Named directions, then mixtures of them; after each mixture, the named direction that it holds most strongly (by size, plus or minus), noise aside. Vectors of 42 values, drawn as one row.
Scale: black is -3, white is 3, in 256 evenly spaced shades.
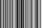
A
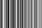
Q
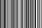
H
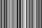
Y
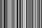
Y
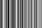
Q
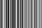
Q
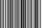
A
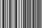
Q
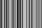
Y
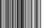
A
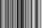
A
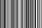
H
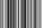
Y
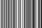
A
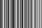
Q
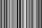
Y
